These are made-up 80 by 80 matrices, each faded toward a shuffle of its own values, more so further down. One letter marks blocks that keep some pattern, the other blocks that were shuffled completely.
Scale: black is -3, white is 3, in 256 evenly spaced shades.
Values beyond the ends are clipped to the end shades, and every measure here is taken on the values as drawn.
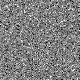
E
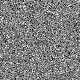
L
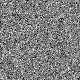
L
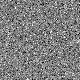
L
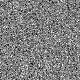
L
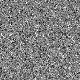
E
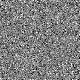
E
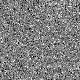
E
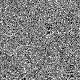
E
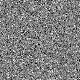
E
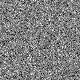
L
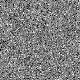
E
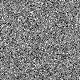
L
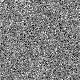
L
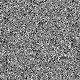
L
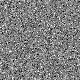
L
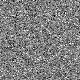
E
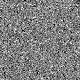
E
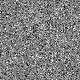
E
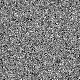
L
